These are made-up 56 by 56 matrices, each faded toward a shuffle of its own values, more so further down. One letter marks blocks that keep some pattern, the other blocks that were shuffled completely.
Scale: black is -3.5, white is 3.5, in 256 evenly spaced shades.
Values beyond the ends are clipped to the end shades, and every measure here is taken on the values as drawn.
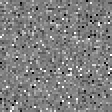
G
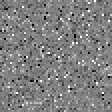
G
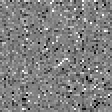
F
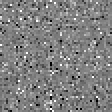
F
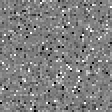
G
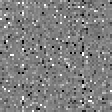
F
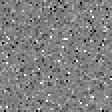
G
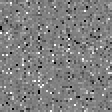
F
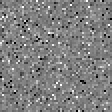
G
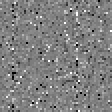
F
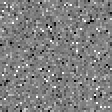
G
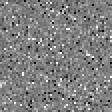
G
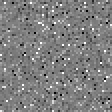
G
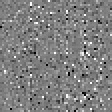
F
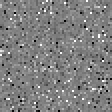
G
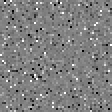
G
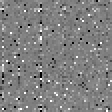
F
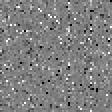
F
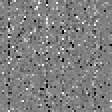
F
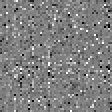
F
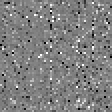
F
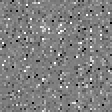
F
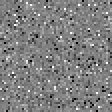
G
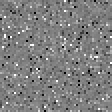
G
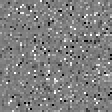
F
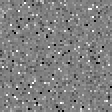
G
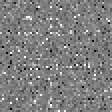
F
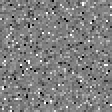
G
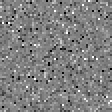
G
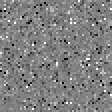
G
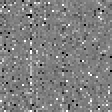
F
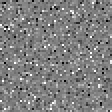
G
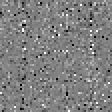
F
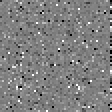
F
